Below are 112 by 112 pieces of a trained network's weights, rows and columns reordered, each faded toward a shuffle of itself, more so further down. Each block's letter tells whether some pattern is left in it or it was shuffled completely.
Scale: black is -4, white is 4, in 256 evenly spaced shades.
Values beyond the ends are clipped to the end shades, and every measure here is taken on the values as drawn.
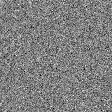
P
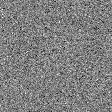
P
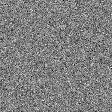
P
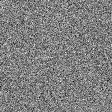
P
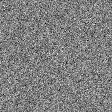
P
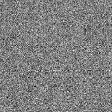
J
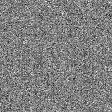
J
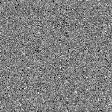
J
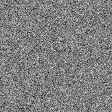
P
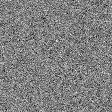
P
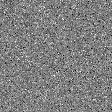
P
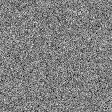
P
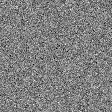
P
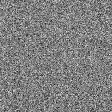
J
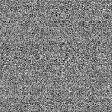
J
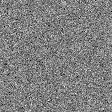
P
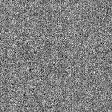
J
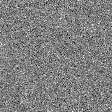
P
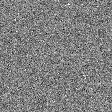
P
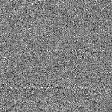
J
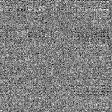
J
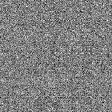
J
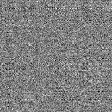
J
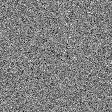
P
